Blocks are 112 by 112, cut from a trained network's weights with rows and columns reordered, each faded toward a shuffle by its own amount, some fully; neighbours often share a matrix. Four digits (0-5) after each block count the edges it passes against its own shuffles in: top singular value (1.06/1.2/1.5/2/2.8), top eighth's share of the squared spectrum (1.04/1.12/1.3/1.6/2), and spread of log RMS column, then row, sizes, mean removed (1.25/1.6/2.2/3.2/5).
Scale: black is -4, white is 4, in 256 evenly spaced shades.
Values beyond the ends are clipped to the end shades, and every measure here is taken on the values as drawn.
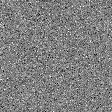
0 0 0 0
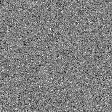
1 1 0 0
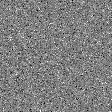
0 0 0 0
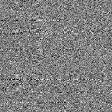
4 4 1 3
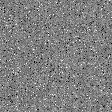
1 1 0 0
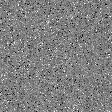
0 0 0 0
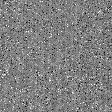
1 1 0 1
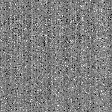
3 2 0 2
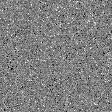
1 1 1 0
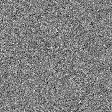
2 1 0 0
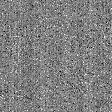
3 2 0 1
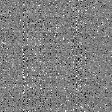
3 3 3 0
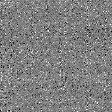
2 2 2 0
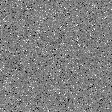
0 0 0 0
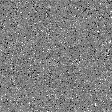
1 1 1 0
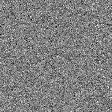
1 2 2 0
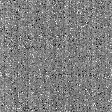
3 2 0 2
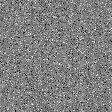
1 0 0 0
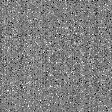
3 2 0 2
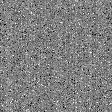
2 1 0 1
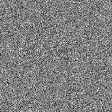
3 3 1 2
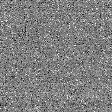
2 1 1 0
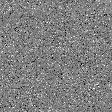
0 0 0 0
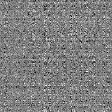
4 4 4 1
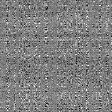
3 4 4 1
